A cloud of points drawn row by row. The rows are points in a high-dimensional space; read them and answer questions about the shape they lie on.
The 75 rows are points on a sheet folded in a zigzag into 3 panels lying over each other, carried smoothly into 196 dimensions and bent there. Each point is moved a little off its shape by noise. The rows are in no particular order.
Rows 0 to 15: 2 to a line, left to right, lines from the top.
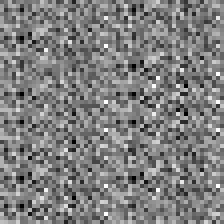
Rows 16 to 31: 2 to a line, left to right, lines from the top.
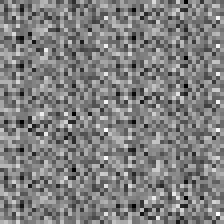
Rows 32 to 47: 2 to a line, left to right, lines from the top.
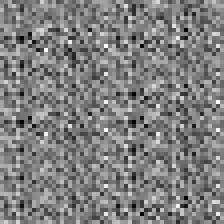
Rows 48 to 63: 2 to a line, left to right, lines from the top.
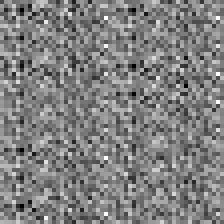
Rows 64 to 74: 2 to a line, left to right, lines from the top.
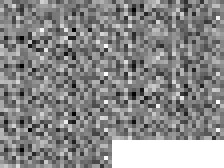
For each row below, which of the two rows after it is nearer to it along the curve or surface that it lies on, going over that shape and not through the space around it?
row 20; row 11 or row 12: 11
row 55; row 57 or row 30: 57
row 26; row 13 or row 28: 28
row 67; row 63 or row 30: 30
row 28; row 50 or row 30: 50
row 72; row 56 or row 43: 56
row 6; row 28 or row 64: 64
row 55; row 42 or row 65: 42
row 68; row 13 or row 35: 35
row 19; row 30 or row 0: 30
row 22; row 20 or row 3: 3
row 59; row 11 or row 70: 11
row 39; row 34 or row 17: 17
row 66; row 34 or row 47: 47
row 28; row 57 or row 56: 57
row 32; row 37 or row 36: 37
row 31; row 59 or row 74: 74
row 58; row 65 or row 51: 51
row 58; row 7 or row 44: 7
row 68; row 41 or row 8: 8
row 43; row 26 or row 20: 20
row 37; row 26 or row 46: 26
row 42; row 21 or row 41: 21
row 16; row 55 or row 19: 19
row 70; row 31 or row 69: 31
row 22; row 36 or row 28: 28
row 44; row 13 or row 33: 33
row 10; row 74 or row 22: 22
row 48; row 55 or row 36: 36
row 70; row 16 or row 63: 63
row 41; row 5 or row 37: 5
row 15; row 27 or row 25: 25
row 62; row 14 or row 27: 27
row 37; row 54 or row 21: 54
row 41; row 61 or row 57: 61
